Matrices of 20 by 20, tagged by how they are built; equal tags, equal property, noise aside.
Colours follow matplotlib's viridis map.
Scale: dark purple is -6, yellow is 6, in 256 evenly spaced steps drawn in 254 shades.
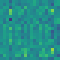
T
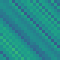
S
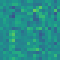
T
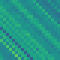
S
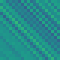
S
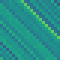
S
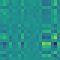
T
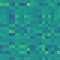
T
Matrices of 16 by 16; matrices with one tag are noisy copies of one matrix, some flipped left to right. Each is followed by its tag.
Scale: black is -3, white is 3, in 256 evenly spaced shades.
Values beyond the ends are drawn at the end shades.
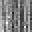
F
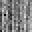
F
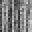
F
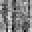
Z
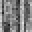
Z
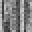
Z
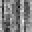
Z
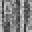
Z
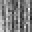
F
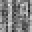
Z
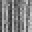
F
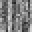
Z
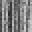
F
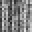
F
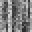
Z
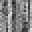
Z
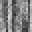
Z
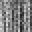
F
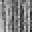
F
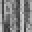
Z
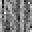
Z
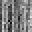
F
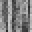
Z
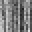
F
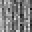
F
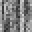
Z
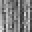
F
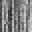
F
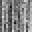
F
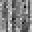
Z
